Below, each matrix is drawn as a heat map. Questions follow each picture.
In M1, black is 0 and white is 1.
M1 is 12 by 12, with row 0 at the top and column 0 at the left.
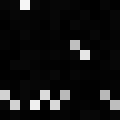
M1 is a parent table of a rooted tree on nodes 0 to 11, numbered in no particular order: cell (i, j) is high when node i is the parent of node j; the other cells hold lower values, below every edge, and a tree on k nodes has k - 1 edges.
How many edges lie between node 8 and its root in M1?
3
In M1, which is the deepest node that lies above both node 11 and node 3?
10
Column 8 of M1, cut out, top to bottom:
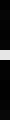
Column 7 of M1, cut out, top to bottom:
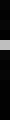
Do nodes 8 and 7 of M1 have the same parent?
no
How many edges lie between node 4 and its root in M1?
1
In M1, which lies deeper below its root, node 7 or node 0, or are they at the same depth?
node 7
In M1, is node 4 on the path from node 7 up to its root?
yes
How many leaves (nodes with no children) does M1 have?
7
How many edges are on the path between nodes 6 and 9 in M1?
1
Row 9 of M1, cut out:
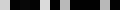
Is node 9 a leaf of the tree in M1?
no
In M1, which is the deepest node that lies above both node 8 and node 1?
10
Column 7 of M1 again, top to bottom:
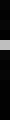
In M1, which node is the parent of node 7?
4
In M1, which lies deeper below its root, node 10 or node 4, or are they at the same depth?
the same depth
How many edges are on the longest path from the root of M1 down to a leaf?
3
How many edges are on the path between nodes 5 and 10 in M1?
1
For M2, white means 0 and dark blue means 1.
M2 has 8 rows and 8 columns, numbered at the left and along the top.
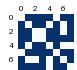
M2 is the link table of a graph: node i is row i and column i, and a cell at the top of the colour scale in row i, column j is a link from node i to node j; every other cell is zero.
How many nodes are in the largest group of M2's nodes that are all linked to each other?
4
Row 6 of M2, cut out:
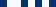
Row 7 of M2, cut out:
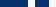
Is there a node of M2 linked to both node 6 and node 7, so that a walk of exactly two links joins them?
yes
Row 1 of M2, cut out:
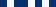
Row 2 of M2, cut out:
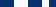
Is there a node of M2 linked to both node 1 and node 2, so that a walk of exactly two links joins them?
yes
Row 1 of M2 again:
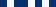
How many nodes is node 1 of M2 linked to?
5
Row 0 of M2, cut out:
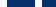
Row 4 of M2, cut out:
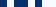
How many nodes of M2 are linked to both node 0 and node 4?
2
